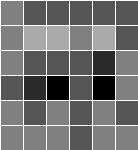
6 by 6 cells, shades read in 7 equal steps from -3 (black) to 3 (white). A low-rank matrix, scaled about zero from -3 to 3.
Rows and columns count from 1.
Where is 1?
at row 2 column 2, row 2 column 3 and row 2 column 5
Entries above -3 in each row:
6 6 6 4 6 6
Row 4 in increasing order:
-3 -3 -2 -1 -1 0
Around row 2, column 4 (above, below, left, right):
-1 -1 1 1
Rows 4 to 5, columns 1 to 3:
-1 -2 -3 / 0 -1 0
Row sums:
-5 2 -5 -10 -3 -1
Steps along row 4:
down down up down up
